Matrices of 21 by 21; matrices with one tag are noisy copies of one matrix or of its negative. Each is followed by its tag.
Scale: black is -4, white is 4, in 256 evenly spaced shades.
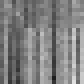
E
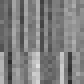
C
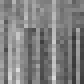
E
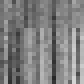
E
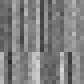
C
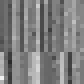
C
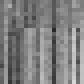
E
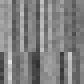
C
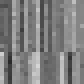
C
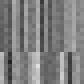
C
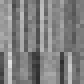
C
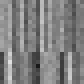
C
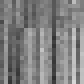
E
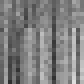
E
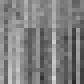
E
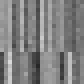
C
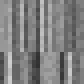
C
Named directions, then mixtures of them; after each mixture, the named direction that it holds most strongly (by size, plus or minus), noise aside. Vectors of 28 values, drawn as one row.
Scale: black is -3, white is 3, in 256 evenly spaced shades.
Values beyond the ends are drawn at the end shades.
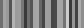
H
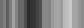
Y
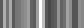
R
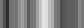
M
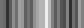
M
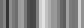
M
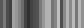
Y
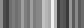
M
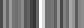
R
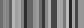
H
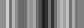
M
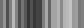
Y
